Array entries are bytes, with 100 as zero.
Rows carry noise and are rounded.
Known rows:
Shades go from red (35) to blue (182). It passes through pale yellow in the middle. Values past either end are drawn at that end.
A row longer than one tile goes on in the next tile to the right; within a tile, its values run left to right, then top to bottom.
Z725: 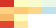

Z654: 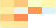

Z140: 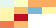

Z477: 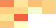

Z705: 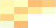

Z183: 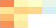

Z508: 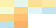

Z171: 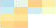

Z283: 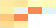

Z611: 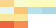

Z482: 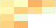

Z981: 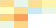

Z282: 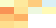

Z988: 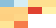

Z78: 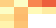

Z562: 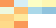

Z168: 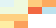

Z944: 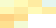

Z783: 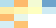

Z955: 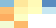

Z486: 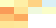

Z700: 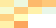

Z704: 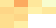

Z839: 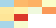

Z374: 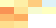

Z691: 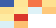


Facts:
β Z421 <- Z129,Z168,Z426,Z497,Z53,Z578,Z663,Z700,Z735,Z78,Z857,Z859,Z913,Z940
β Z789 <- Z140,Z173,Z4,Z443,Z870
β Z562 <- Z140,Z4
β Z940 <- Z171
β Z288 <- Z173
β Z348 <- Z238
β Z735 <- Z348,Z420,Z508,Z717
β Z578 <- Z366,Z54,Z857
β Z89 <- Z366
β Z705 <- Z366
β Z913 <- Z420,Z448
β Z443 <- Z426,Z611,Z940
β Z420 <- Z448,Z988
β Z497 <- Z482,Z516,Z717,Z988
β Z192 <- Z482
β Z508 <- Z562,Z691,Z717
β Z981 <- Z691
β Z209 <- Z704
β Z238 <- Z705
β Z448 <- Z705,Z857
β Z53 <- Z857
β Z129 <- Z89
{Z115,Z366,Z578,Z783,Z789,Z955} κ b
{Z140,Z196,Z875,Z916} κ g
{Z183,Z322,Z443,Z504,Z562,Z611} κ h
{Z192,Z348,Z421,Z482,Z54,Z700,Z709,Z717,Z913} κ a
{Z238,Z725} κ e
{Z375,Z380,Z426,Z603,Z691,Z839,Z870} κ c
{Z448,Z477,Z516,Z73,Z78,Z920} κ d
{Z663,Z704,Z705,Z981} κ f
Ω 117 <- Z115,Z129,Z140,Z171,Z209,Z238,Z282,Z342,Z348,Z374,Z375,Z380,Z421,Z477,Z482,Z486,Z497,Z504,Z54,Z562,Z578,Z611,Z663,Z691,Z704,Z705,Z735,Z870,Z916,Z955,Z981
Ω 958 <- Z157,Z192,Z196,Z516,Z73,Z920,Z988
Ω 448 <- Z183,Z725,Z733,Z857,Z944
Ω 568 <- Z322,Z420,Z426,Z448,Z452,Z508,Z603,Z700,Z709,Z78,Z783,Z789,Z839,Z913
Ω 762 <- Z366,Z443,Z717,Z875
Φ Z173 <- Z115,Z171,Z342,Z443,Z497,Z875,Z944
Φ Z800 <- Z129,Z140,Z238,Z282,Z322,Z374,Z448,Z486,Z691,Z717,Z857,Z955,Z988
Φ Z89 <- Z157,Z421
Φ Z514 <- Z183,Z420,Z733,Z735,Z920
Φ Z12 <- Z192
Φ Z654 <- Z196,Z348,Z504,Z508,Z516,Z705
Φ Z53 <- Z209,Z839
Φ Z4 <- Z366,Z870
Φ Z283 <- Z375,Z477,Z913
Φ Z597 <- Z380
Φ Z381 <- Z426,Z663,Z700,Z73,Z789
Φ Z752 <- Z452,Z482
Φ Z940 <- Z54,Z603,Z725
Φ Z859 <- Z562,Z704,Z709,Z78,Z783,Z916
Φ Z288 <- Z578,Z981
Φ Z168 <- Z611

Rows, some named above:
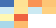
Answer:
Z426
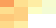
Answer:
Z709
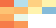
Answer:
Z238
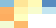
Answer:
Z955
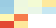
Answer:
Z173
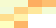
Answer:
Z663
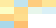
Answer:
Z735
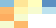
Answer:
Z955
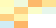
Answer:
Z420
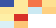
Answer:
Z691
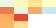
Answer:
Z800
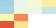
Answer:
Z173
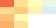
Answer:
Z504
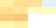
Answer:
Z452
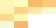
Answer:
Z705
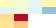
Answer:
Z288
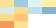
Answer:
Z443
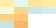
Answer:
Z508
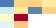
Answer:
Z870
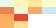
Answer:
Z800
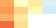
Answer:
Z322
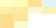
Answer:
Z342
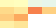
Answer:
Z157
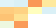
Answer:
Z129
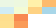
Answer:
Z940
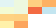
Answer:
Z168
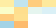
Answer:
Z735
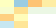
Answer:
Z497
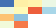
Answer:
Z366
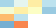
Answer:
Z578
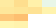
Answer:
Z733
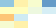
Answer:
Z115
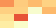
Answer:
Z916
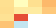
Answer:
Z875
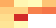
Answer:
Z196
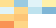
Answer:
Z443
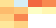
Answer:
Z448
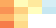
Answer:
Z322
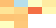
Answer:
Z192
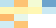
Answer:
Z783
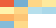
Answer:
Z421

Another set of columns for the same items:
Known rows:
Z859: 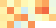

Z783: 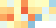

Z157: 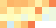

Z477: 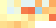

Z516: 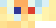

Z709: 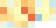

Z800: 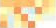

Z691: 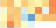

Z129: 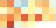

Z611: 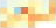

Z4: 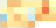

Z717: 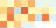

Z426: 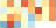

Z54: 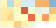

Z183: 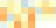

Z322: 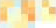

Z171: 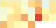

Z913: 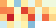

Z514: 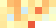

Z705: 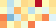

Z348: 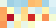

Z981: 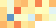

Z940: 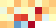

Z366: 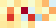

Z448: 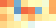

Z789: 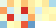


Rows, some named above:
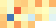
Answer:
Z981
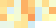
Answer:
Z322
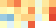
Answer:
Z875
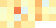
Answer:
Z342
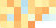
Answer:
Z733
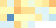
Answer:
Z725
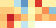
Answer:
Z735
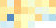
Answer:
Z725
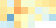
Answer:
Z725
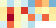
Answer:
Z578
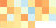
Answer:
Z857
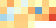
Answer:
Z140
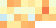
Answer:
Z4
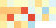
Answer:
Z955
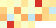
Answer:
Z663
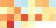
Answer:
Z129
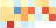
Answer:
Z78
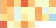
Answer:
Z988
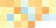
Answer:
Z944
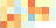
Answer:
Z508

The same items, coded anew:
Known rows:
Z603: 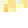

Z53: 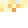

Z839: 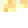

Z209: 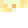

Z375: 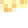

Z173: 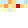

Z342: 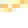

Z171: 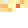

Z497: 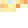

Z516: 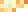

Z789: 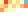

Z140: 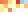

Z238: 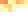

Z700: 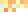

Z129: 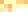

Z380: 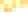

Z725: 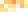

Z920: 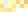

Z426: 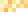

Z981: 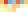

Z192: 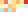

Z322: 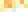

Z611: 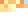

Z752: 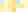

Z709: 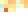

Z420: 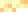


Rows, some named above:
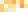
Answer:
Z183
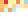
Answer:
Z955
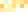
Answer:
Z157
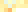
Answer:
Z477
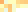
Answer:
Z129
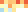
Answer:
Z717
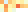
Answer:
Z870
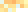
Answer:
Z725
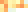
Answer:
Z562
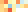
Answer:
Z916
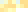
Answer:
Z452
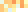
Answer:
Z183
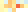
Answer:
Z4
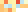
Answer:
Z196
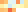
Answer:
Z705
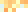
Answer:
Z913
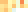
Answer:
Z504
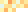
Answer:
Z426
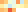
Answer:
Z705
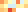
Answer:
Z663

